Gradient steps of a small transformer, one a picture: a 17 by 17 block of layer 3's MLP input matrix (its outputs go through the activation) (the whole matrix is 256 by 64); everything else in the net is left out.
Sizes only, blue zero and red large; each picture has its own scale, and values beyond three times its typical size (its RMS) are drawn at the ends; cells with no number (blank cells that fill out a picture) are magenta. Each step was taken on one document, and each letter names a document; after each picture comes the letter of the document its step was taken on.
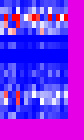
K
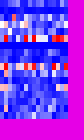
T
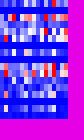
T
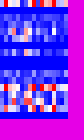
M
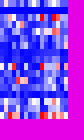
K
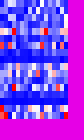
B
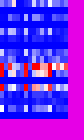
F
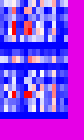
M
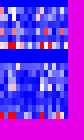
B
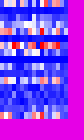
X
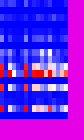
F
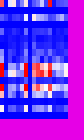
F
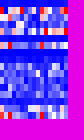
B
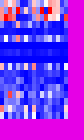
K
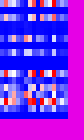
M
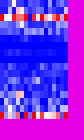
K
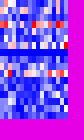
X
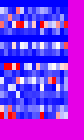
B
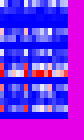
F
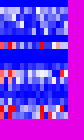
B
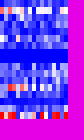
B
